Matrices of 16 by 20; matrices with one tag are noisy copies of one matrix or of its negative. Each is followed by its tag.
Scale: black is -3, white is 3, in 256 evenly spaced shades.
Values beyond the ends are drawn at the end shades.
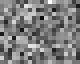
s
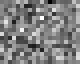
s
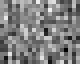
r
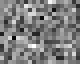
s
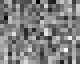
r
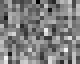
r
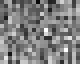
r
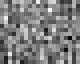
r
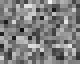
s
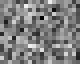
s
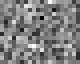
s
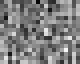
r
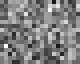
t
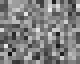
t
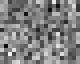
t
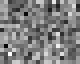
t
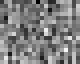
r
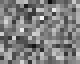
s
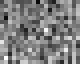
r
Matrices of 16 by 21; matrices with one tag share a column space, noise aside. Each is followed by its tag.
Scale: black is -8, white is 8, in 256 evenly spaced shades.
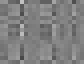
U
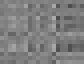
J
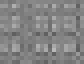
J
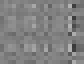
J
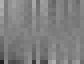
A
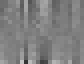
A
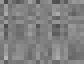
U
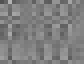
U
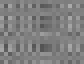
J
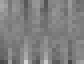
A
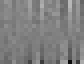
A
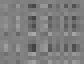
J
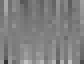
A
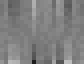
A
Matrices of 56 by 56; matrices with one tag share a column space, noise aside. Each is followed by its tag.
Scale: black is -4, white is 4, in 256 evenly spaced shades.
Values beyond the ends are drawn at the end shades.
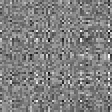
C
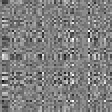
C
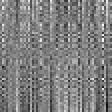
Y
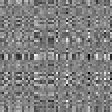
C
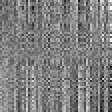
Y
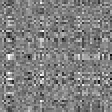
C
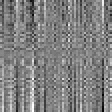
Y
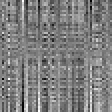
Y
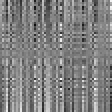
Y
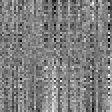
Y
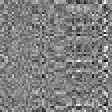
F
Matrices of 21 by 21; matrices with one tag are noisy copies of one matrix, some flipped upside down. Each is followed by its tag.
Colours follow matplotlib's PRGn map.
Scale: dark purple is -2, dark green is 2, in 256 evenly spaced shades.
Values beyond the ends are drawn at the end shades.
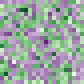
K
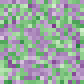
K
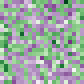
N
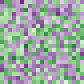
N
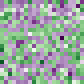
N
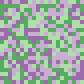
K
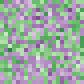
N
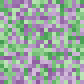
N
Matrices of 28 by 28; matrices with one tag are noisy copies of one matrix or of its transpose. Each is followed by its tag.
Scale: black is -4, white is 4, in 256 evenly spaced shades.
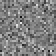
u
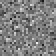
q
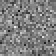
q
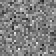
q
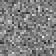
q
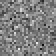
q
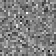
u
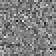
u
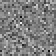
u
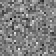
q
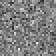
q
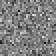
q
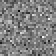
q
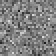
q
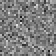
u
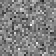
q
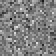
q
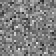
q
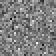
q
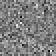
u
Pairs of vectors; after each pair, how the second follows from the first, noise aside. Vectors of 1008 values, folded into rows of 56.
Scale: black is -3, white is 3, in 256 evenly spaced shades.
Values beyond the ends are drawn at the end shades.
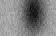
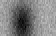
reversed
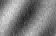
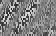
sign-scrambled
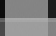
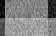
copied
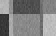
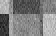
copied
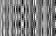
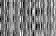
reversed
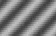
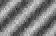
copied
